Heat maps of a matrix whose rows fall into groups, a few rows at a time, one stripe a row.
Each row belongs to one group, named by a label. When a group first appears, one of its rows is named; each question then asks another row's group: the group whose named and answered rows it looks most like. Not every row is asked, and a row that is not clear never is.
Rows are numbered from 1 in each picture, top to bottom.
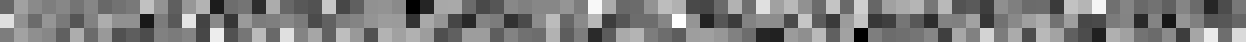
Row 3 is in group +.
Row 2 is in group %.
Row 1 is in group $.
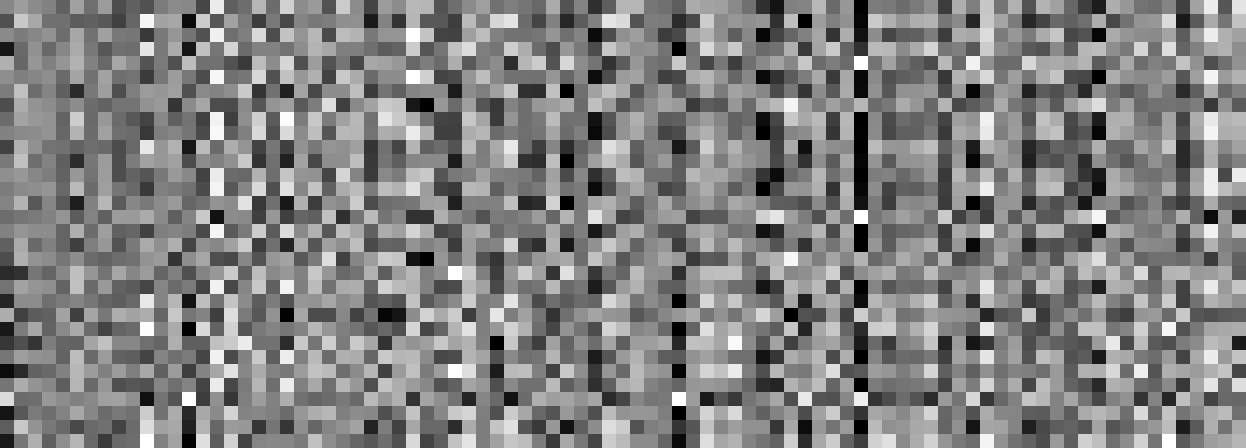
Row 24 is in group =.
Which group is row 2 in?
=
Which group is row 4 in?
=
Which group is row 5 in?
%
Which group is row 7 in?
=
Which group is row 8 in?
$
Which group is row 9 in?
+
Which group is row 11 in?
=
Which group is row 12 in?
=
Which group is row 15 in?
=
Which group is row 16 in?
$
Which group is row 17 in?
+
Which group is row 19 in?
$
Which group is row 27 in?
=
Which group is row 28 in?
+
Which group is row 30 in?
=
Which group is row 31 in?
=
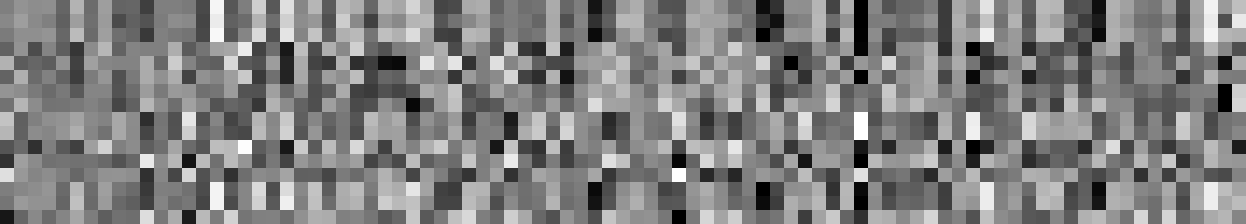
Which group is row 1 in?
+
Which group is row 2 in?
+
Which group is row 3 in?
+
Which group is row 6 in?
=
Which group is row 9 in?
%
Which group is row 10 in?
%
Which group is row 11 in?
=
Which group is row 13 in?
%
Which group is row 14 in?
+
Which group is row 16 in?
=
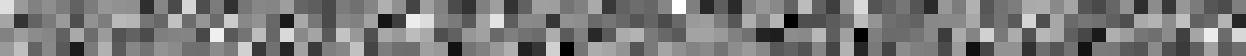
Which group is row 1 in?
%
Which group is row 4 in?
=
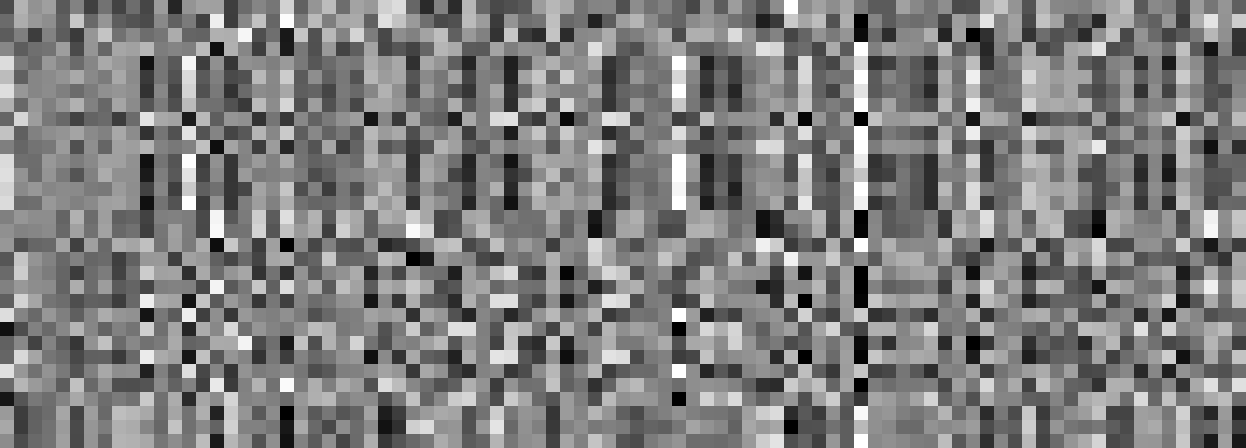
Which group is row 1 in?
$
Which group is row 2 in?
+
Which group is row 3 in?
=
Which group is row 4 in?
$
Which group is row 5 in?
%
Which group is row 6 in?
%
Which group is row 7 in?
%
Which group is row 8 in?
%
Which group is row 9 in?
=
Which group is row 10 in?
%
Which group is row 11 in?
$
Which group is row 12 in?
%
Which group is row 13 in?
%
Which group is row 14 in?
%
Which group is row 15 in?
%
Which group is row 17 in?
+
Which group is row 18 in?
$
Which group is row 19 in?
$
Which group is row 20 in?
=
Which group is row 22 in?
=
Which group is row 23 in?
%
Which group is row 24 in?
=
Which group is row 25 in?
=
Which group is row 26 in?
=
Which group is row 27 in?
%
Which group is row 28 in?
+
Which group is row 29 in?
=
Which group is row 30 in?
$
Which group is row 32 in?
$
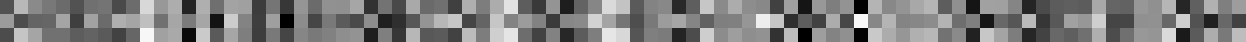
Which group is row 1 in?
=
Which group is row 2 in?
$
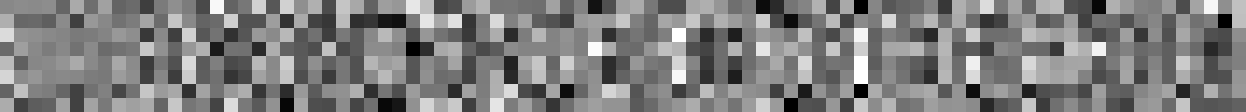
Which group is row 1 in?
+
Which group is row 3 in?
%
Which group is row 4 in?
$
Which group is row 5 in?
%
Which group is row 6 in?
%
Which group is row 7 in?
=
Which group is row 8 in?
$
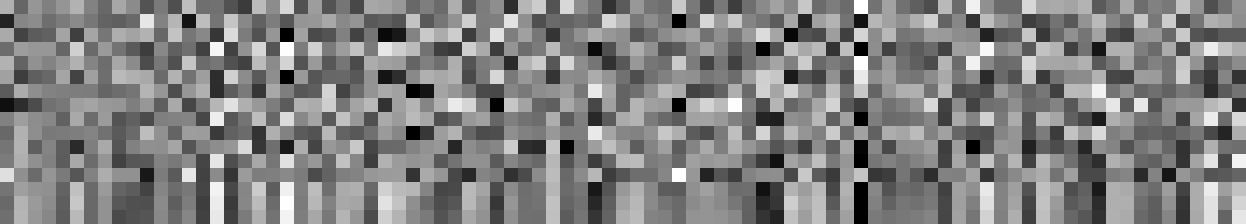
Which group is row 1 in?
%
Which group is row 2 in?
=
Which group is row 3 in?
$
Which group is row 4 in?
+
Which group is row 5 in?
%
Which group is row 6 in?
$
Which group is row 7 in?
$
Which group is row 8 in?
=
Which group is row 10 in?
$
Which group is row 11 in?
=
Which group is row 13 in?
%
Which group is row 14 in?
+
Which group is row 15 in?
+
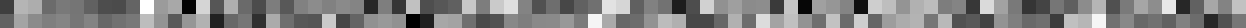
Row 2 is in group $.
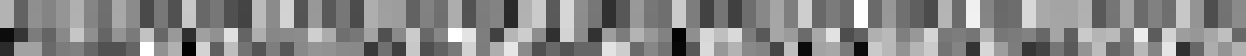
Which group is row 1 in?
%
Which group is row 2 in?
%
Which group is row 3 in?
=
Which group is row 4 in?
=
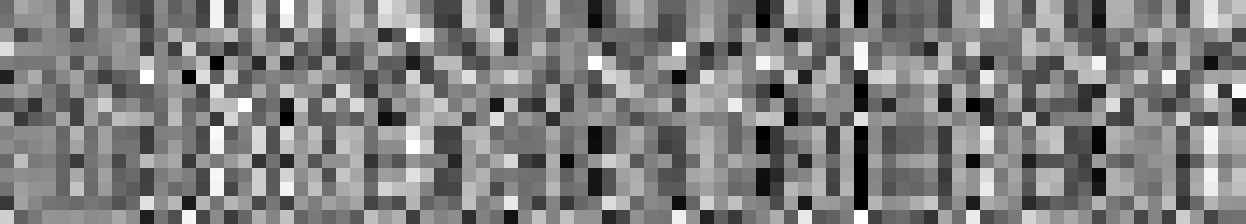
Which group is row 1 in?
+
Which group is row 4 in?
%
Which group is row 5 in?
$
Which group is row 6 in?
=
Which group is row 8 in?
=
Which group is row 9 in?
$
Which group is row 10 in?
+
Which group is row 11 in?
+
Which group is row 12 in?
=
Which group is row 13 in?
+
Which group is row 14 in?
+
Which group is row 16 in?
%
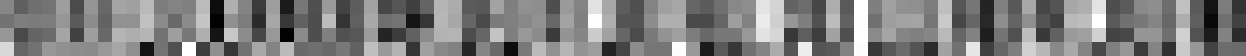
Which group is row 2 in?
$
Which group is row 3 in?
$
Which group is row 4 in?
%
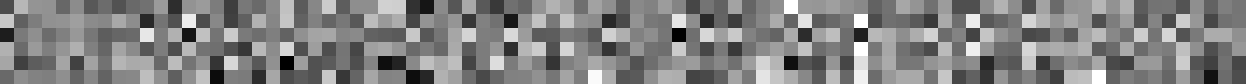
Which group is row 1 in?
$
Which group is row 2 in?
%
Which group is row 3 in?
=
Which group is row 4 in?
%
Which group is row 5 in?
$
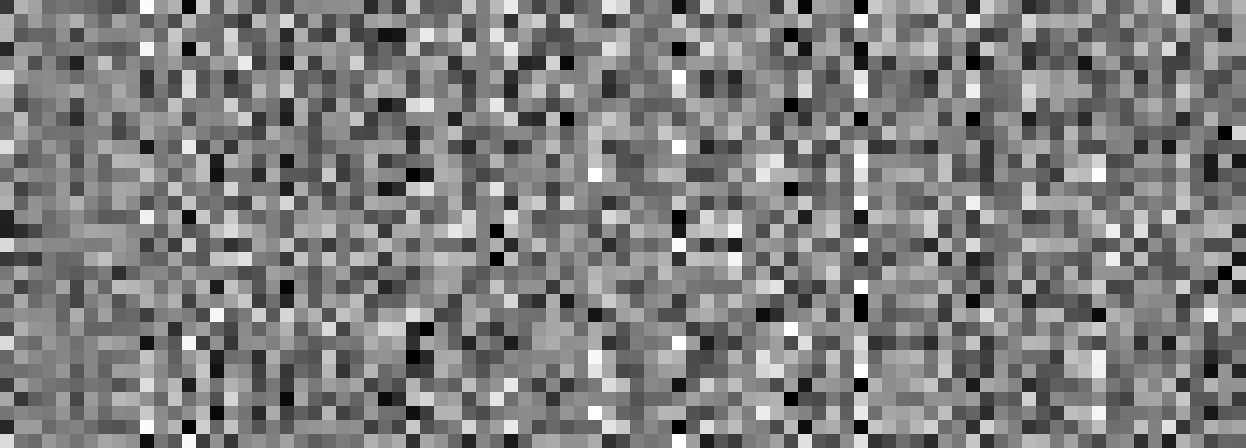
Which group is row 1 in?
=
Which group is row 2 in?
%
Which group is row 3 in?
$
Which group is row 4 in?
=
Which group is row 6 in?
%
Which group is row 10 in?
$
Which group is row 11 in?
%
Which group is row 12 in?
$
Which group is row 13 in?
$
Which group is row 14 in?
$
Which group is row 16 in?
=
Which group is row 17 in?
=
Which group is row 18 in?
%
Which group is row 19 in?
=
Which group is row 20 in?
$
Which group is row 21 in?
$
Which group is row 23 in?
+
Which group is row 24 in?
$
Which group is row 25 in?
%
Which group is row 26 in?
$
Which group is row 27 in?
$
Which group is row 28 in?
=
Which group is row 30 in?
$
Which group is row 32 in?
%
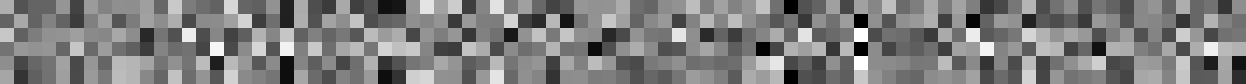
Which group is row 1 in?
$
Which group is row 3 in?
%
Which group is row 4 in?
+
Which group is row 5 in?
$
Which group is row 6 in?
$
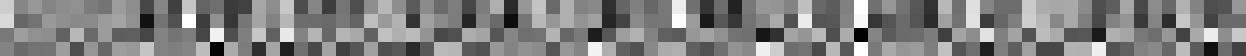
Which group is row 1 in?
%
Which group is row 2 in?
%
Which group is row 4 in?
$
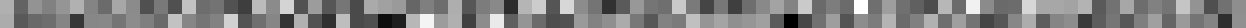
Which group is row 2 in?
$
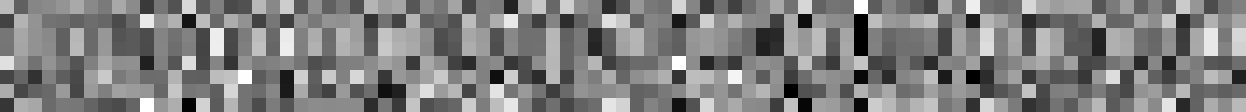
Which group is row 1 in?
%
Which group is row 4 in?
+
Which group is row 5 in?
%
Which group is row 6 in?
=
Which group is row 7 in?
$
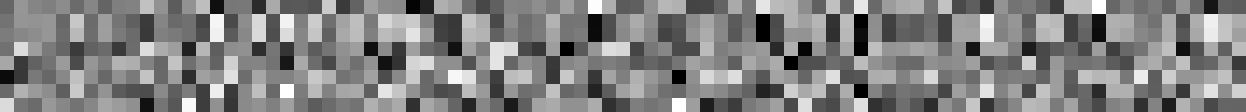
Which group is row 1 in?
$
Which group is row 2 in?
+
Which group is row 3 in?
+
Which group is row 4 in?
=
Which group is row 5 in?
$
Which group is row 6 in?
=
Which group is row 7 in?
+
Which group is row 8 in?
%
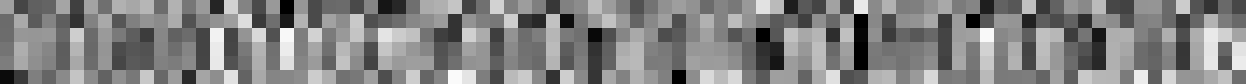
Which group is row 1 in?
$
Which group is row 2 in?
=
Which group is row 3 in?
+
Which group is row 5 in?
+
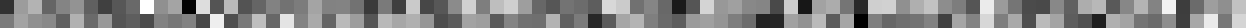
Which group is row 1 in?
=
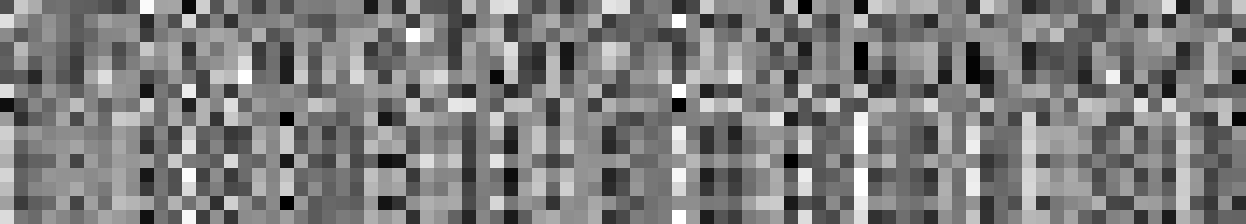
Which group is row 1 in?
=
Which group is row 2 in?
%
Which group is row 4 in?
=
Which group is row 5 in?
=
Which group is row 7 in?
%
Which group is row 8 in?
=
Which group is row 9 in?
$
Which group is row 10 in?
%
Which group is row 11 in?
%
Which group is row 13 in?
%
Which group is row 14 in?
%
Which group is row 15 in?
$
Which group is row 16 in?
%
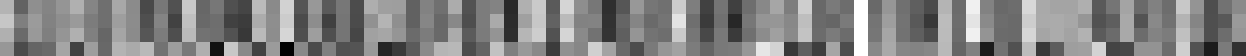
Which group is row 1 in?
%
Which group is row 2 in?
%
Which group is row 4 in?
$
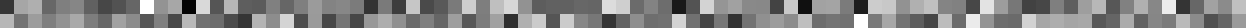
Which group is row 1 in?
=
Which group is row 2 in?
%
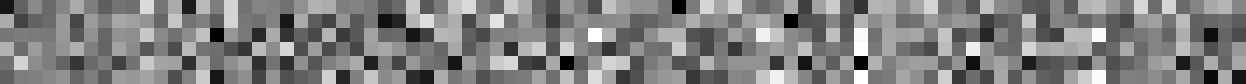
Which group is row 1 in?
=
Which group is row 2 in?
$
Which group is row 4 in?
%
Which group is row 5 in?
=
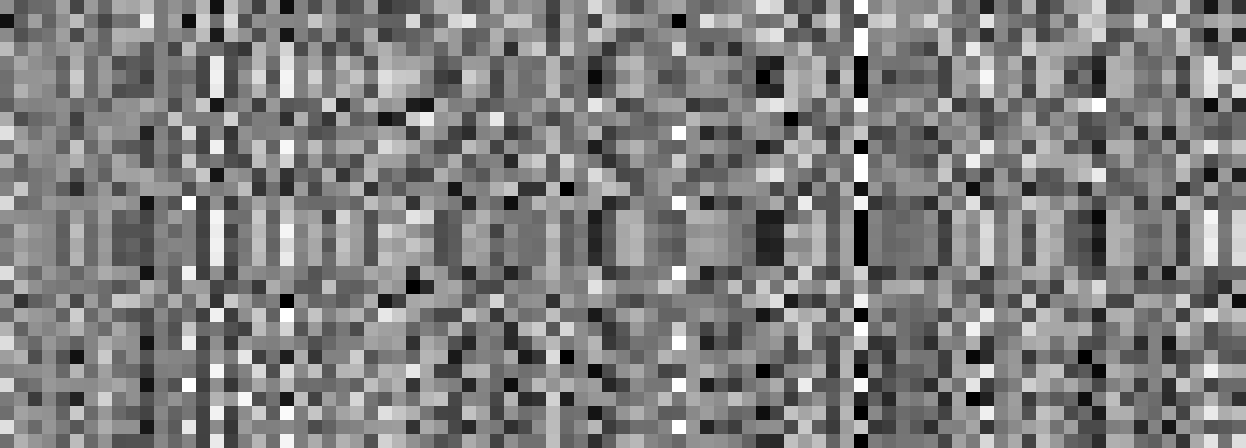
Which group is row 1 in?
$
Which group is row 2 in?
=
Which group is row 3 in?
$
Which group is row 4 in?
%
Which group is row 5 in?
+
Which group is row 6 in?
+
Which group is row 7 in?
+
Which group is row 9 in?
$
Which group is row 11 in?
+
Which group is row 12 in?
%
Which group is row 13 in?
$
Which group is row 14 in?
=
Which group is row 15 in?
%
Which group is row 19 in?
+
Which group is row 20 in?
%
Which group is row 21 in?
$
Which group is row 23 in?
+
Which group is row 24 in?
%
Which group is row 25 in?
%
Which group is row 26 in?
=
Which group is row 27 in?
+
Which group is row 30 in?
+
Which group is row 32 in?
+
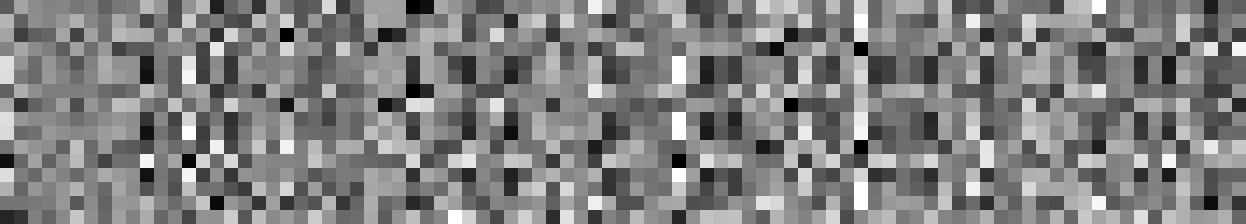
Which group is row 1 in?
$
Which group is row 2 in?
%
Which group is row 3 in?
$
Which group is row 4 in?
+
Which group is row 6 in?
%
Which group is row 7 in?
$
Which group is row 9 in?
%
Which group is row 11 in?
+
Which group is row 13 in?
%
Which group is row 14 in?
%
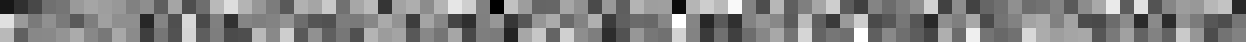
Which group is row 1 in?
=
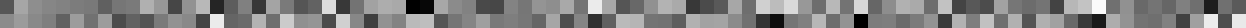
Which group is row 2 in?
+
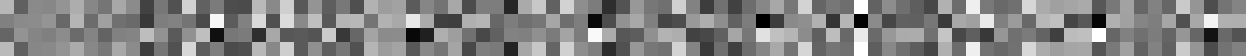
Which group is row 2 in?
+
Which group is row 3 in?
$
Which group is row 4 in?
%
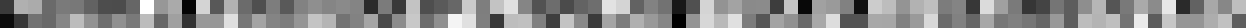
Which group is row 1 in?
=
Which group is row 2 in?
=
